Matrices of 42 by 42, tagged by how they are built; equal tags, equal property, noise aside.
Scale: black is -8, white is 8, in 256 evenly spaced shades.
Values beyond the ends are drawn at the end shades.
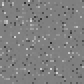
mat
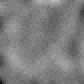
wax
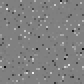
mat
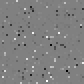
mat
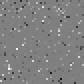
mat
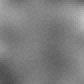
wax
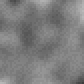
wax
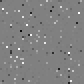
mat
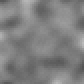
wax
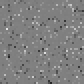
mat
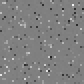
mat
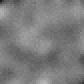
wax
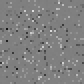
mat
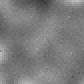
wax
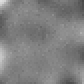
wax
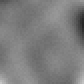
wax
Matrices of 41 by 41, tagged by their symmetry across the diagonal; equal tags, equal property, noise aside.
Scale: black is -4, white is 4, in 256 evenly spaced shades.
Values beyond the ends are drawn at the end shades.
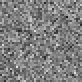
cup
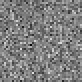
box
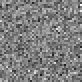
box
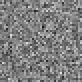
cup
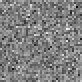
box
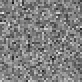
cup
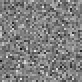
box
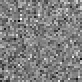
cup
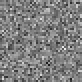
cup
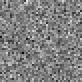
box
